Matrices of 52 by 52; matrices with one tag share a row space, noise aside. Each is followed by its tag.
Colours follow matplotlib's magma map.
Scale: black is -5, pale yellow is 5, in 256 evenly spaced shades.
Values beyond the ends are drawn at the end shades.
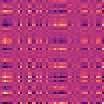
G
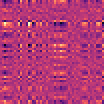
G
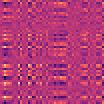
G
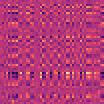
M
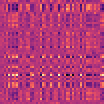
M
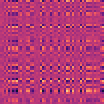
M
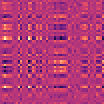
G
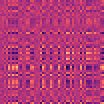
M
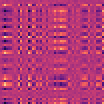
G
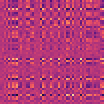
M
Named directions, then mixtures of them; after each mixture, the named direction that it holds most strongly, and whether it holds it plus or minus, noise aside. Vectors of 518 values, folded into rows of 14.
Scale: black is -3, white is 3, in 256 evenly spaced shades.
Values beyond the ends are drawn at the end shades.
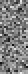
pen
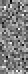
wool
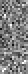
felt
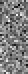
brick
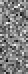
brick, minus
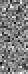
pen, plus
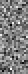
felt, minus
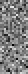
pen, plus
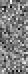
wool, minus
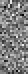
wool, minus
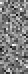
brick, minus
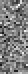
pen, plus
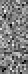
felt, minus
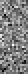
felt, minus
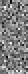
wool, plus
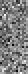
felt, plus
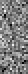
felt, minus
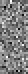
wool, minus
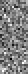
felt, plus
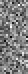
brick, minus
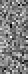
felt, minus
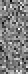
wool, plus
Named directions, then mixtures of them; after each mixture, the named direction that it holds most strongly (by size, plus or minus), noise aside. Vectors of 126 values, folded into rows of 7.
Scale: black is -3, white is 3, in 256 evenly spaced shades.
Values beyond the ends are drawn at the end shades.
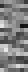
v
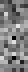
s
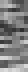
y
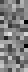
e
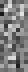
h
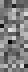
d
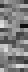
v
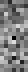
s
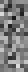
h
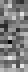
y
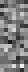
v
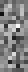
h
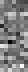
d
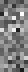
h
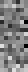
e
